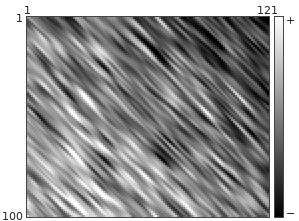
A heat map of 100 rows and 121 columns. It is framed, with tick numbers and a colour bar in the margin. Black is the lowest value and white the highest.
Ninth with the lowest average: top right. Ninth with the highest average: bottom left. Odd rows or columns: none. Grain: diagonal, down to the right. Slope: up to the bottom left.
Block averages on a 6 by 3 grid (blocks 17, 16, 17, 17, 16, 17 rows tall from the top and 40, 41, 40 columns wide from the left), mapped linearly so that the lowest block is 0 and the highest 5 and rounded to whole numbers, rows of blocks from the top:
3 1 0 / 3 2 1 / 4 3 2 / 4 3 2 / 5 4 2 / 5 4 3
